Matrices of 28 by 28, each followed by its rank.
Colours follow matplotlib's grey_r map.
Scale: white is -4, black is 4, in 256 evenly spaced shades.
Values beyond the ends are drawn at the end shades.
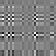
one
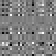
two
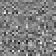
five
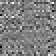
five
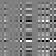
one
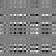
one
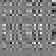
two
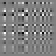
one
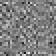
five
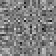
five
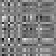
two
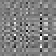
two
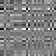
two
